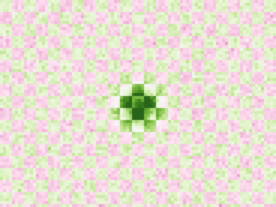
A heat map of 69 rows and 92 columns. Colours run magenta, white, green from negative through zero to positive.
A single bump stands in the centre. The ninth with the highest average is the centre. The field is checkered. No row or column stands out. No overall slope runs across the table.
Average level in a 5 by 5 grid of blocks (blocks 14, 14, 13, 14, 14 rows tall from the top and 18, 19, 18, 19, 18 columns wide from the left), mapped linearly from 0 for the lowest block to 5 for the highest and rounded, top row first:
00000 | 00000 | 00500 | 00100 | 00000
